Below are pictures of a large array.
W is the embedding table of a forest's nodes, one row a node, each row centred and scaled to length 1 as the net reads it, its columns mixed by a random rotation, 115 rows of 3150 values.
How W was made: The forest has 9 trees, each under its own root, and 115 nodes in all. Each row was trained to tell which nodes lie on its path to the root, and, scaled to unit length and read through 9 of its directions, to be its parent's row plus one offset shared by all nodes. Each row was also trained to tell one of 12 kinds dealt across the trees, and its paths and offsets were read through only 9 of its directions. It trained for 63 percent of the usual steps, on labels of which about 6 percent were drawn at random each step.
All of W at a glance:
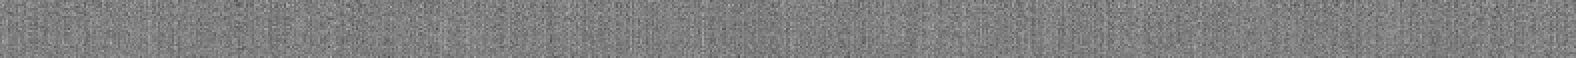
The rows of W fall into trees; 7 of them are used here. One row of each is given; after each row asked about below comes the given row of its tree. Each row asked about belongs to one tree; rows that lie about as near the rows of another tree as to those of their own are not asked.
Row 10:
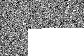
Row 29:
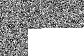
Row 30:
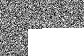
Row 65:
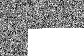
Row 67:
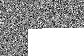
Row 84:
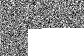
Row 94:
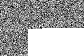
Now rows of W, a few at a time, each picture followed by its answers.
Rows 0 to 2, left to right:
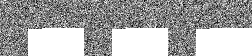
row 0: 30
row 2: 84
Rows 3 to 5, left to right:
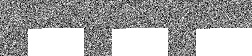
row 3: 29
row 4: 29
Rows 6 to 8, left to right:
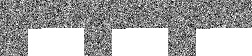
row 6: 67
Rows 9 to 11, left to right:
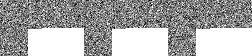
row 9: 30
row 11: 30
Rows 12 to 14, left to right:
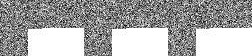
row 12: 29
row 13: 30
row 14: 29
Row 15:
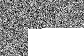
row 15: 67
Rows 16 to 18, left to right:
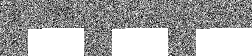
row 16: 94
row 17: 10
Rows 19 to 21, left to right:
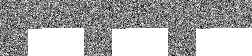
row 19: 65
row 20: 67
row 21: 67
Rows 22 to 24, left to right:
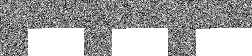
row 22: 10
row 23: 94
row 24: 29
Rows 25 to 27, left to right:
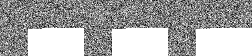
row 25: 10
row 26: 29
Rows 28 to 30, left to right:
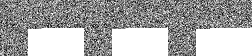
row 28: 65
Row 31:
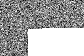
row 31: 29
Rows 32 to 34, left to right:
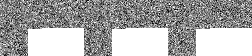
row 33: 84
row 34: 94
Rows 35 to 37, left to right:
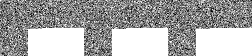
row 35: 67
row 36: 84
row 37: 10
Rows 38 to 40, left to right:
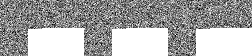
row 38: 30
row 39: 94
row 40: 29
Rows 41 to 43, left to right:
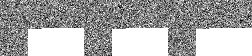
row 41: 84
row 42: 30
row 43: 67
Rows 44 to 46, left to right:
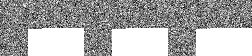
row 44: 30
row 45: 10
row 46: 10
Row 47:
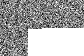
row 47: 65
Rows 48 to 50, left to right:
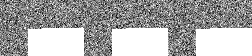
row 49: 67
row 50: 84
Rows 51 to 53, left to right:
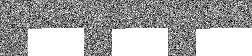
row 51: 10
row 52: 29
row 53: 29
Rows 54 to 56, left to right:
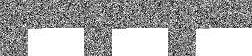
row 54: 84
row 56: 10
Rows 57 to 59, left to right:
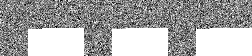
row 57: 65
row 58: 65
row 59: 67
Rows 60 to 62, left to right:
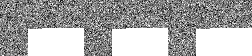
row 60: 65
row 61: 30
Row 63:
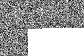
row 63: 29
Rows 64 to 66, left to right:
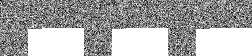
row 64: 94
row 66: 84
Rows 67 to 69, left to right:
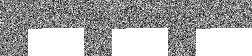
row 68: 84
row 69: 67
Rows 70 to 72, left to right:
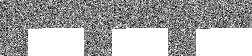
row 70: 67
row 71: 94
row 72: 84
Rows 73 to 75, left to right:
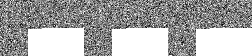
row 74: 29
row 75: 67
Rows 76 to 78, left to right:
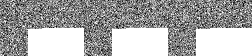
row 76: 84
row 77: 67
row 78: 10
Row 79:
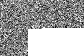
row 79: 94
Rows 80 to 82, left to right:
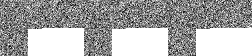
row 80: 84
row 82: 30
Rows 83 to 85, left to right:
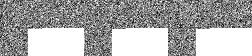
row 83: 10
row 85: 10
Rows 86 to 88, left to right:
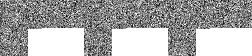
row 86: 29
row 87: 65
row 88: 67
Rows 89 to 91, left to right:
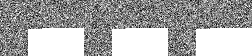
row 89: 29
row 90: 94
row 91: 10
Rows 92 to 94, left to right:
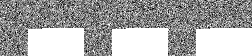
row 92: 84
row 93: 10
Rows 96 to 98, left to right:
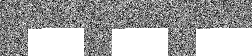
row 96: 67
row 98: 29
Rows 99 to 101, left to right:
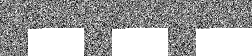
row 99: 29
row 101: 10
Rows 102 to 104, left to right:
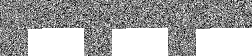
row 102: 94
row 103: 84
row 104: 29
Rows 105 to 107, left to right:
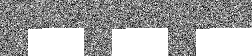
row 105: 10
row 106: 84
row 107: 30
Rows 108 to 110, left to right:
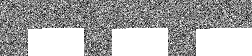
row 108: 94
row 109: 10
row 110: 30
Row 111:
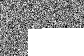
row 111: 94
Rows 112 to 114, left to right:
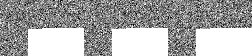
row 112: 65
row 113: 94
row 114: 10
